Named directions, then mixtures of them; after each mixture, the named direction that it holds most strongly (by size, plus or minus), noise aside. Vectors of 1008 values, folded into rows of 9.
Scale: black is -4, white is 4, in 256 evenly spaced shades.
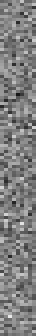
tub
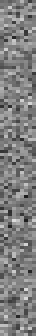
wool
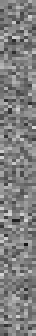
wool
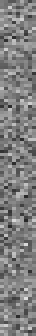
wool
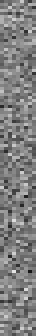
wool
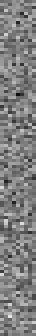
tub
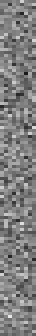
tub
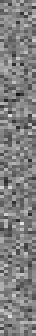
tub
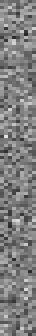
wool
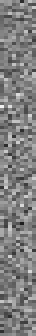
tub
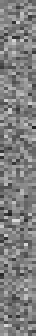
wool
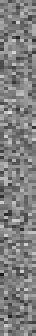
tub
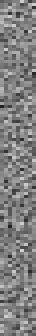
wool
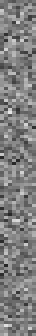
wool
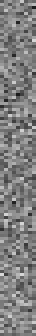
tub
